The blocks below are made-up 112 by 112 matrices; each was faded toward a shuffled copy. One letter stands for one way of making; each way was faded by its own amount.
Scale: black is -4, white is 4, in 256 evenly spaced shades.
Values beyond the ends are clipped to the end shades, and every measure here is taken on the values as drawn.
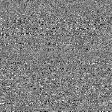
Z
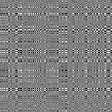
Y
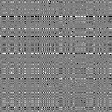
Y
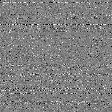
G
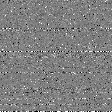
G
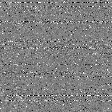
G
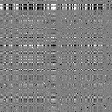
Y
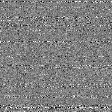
Z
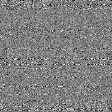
Z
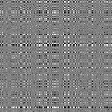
Y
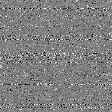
G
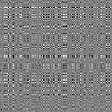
Y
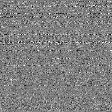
Z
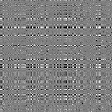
Y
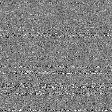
Z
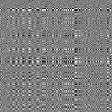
Y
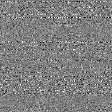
Z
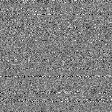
Z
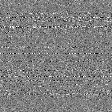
Z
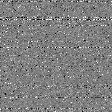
G
